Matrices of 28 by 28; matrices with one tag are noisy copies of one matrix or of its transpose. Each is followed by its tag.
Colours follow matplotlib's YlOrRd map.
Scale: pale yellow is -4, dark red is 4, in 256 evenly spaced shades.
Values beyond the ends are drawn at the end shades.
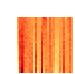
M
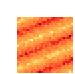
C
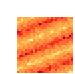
C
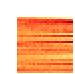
M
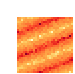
C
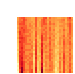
M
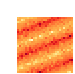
C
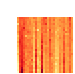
M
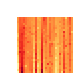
M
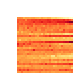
M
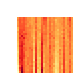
M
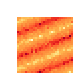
C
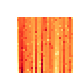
M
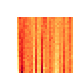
M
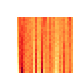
M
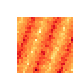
C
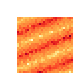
C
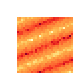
C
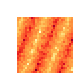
C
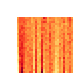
M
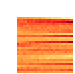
M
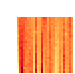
M
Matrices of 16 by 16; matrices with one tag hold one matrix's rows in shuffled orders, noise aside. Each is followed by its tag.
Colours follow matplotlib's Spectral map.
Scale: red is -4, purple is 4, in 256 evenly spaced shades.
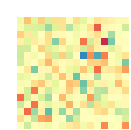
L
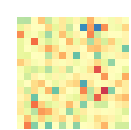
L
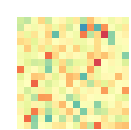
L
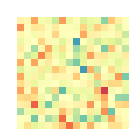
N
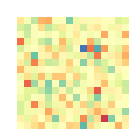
L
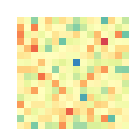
N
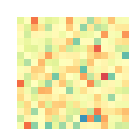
L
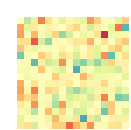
N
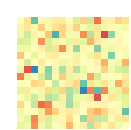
L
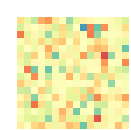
L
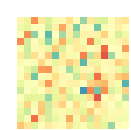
L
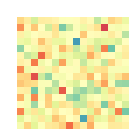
N
